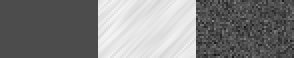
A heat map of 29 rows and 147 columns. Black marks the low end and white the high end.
It is made of 1 by 3 panels. Panel 1,1: low, flat. Panel 1,2: very high, slanting up to the right, faint in contrast. Panel 1,3: low, fine-grained.
